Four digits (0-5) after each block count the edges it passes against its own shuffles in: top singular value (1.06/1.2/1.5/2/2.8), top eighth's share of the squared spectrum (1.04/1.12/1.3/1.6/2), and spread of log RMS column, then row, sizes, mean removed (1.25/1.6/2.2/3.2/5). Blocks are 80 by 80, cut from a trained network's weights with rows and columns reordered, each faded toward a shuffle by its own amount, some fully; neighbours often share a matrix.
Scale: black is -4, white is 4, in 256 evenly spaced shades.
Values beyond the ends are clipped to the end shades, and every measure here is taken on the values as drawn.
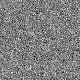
2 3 0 1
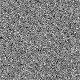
1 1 0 0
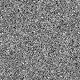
1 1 0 0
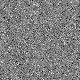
0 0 0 0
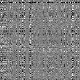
4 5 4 2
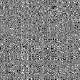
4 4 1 3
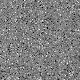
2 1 0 1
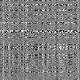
4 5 2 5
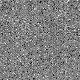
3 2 0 1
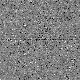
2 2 1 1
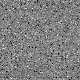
1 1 0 0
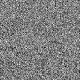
3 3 1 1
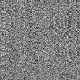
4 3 1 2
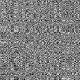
4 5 2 3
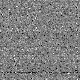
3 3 1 1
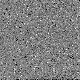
2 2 1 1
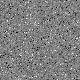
0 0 0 0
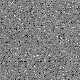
2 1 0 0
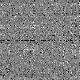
3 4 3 2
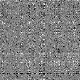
3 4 3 1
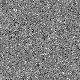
1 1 0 0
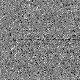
2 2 1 1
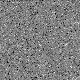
0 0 0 0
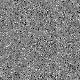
1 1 0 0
